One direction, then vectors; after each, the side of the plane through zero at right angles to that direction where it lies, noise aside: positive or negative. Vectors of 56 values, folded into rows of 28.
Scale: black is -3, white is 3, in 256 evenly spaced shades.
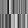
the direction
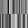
positive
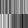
negative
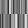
positive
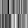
positive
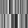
negative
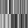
negative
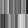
negative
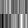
positive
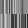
negative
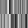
negative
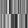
negative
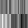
negative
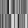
positive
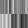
negative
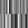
negative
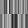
negative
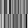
negative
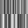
positive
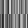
positive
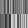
positive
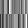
positive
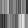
negative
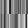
negative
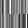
positive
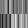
positive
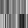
positive
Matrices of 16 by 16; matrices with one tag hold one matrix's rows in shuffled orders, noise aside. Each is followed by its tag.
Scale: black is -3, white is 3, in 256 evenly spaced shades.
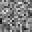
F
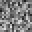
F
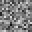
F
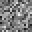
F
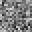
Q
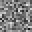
Q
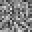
F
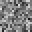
Q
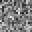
Q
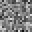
Q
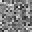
Q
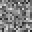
Q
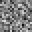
F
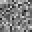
F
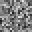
F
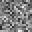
F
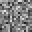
F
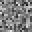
Q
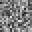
F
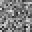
Q
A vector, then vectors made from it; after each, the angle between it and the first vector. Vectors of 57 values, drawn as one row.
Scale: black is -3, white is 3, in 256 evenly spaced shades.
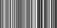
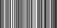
nearly parallel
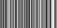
orthogonal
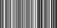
nearly parallel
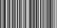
partly opposed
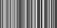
nearly parallel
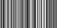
orthogonal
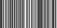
partly aligned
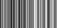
orthogonal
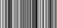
partly opposed
